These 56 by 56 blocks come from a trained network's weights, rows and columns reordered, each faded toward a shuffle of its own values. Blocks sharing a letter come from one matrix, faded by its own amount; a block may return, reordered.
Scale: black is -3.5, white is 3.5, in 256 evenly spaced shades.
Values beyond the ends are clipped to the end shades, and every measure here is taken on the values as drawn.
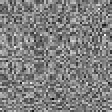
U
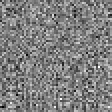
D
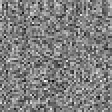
D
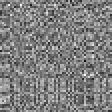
U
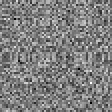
U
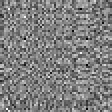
U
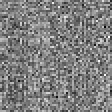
D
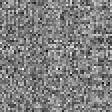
D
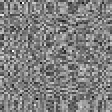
U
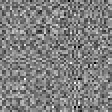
U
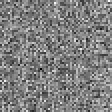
D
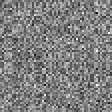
U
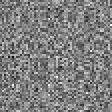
U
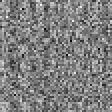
D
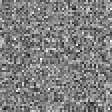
D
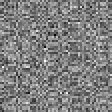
U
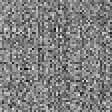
D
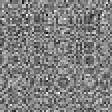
U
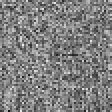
D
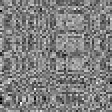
U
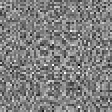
U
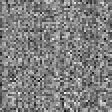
D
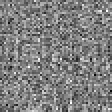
D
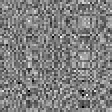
U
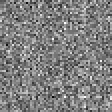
D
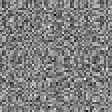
U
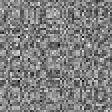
U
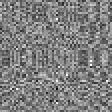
U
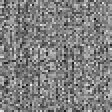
D
